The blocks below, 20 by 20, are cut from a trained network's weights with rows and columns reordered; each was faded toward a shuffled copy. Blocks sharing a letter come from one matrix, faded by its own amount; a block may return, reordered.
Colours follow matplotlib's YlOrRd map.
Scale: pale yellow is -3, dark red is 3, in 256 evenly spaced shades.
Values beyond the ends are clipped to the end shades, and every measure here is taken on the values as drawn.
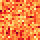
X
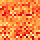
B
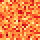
X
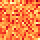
X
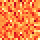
B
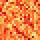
X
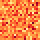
X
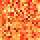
X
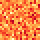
X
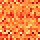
B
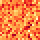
X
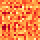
B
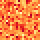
X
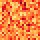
X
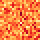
X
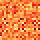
B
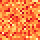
X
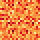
B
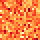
X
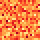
X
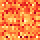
B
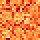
B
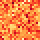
X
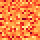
B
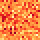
X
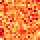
X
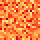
X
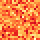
X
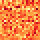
B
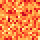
X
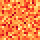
X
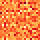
B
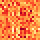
B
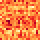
B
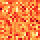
B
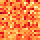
B
